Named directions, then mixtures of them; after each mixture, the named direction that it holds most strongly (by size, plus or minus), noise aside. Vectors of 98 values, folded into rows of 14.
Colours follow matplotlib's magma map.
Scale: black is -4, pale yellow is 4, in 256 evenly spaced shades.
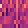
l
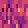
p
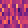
p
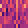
l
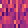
l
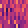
l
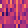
l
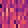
l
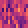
p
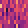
l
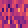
p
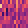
l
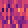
p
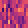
p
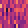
l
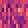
p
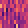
l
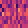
l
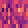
p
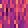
l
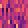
p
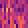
p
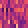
p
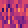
p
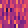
l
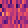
l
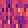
p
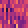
p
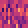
p
